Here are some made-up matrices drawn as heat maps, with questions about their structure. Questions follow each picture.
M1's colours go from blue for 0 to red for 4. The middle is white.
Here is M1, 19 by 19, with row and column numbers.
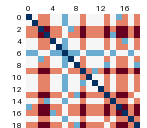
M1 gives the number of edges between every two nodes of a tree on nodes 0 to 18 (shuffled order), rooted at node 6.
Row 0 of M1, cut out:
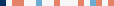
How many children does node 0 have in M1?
1
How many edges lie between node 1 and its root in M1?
1
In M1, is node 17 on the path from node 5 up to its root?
no
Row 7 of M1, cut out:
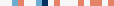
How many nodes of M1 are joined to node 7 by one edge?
2
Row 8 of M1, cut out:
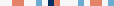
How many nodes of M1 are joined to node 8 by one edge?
3
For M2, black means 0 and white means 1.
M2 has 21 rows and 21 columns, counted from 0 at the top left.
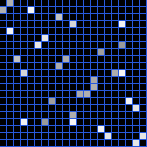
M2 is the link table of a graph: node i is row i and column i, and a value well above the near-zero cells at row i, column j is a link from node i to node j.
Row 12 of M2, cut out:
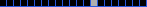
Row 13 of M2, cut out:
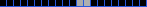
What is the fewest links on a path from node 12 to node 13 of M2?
1
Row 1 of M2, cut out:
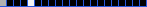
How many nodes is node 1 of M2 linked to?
2
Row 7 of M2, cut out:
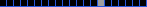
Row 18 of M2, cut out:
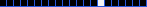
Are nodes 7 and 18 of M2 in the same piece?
yes
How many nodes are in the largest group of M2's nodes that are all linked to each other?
3
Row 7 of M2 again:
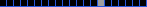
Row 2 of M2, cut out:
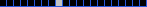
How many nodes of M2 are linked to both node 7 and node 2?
0
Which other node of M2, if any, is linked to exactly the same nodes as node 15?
node 20
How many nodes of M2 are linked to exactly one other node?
12
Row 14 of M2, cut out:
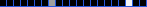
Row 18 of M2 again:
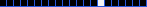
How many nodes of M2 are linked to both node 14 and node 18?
0
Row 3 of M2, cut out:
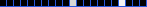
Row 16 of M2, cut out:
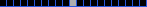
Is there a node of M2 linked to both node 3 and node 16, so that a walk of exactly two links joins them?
yes
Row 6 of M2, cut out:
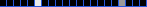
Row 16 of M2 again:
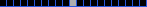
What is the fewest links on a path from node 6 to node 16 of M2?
3
